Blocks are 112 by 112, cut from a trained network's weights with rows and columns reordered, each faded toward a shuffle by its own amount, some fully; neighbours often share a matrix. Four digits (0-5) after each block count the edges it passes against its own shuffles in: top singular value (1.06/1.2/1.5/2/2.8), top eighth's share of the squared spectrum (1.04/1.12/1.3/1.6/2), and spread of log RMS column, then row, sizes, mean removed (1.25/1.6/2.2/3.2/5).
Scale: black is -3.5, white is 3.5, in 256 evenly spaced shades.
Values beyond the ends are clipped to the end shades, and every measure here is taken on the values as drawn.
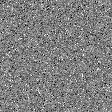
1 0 0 0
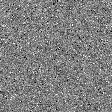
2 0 0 0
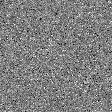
2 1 0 0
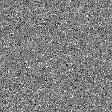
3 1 0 0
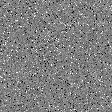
0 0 0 0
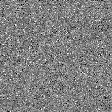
3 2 0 1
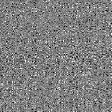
4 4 2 3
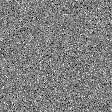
1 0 0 0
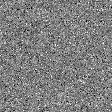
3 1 0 0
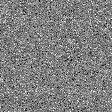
2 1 0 0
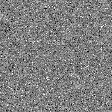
2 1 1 0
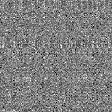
4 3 2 2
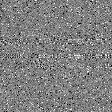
4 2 0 2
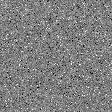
0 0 0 0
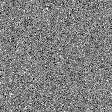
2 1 0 0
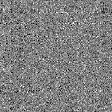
3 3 1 2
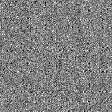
3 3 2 2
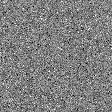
0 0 0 0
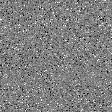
3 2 0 1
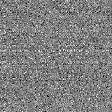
4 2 1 1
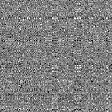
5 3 2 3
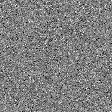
2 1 0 0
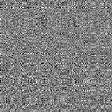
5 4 2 3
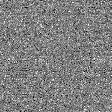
3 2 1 1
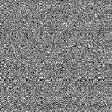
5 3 2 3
